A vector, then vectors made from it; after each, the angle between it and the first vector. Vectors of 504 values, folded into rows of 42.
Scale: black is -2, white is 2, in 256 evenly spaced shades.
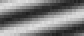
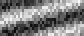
nearly opposite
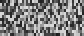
orthogonal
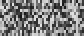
orthogonal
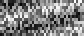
partly opposed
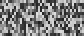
orthogonal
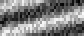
nearly parallel
